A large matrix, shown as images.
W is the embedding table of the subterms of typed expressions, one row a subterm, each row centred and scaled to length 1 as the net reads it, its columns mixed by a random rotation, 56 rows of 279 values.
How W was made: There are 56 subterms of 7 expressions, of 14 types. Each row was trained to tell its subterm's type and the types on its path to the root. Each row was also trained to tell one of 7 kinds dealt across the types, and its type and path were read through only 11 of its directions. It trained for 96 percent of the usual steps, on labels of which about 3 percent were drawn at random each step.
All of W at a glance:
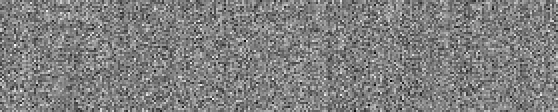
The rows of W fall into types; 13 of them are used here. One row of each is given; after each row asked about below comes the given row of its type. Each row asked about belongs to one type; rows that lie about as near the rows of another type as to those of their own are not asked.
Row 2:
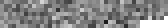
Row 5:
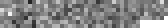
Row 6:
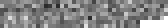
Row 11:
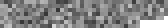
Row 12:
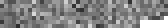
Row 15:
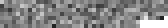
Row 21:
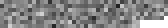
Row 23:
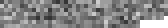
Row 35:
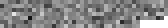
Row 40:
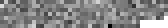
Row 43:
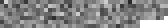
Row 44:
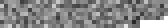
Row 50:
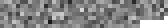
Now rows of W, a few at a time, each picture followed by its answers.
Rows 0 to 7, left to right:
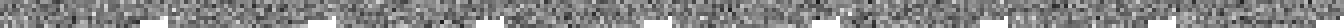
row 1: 23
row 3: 5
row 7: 21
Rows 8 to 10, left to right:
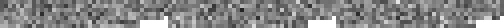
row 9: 6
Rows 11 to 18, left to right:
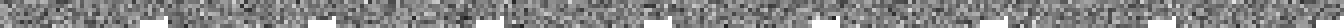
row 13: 2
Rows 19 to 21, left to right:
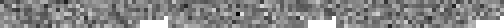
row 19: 2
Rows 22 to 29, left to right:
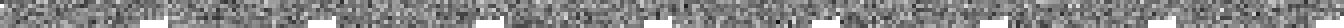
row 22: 2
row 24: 43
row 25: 12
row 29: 43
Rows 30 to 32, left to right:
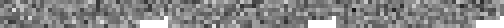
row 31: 44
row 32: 2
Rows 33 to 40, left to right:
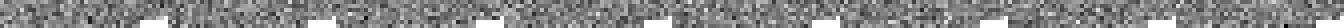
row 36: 23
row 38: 12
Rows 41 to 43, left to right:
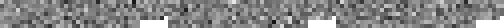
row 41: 21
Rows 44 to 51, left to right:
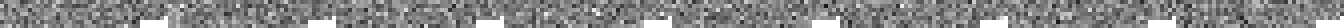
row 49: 12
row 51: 5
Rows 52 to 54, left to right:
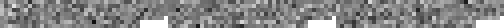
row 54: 12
